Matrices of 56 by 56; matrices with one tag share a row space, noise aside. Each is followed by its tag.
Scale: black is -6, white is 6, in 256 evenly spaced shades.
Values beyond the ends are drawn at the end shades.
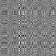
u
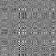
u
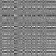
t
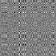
u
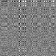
u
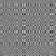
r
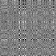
u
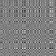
r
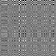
u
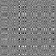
u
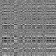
t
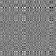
r
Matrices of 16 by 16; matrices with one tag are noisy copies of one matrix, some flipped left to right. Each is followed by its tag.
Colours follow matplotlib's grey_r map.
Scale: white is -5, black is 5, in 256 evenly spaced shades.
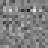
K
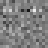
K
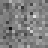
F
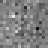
F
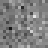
F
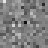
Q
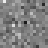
Q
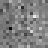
F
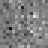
F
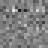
K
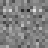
K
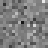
Q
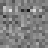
K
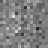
F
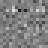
K
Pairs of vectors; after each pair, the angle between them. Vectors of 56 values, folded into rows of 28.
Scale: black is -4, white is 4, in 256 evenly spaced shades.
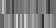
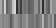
orthogonal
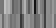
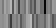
partly aligned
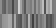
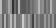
partly aligned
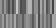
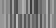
partly opposed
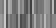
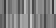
nearly opposite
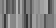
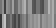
partly opposed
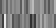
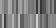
partly opposed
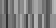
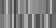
partly opposed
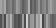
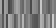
orthogonal
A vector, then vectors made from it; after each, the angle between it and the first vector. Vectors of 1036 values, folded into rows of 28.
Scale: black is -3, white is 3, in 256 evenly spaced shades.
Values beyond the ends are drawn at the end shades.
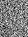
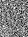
nearly opposite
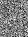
partly aligned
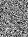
orthogonal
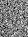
nearly parallel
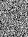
orthogonal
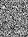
orthogonal
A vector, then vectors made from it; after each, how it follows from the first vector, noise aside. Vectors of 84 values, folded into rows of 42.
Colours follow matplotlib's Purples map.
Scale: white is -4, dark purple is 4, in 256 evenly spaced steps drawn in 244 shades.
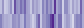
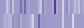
partly zeroed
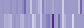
partly zeroed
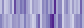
copied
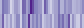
reversed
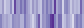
copied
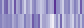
sign-scrambled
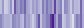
copied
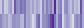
copied
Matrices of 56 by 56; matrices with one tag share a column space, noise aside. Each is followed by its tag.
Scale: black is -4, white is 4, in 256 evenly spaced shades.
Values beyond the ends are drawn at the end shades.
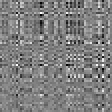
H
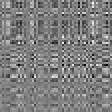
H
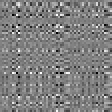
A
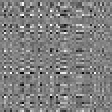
A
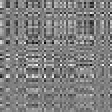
H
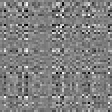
A
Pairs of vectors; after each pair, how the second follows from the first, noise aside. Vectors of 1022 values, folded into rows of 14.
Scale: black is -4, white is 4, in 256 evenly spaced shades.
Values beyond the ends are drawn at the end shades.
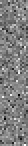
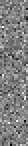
wrapped around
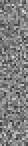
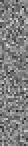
wrapped around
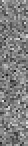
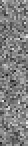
copied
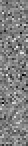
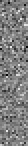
wrapped around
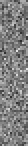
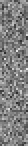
copied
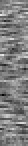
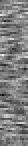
copied
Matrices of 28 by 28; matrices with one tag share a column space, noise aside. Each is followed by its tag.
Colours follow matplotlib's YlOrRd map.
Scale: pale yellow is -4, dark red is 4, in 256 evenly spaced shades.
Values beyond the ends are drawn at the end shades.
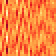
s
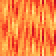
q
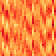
s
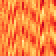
s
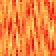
q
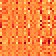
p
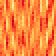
q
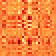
p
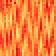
q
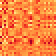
p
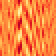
s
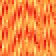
s
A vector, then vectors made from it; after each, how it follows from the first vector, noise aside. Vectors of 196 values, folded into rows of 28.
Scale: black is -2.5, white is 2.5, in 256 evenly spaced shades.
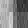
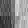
reversed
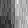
reversed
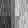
reversed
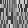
sign-scrambled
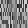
sign-scrambled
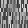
sign-scrambled
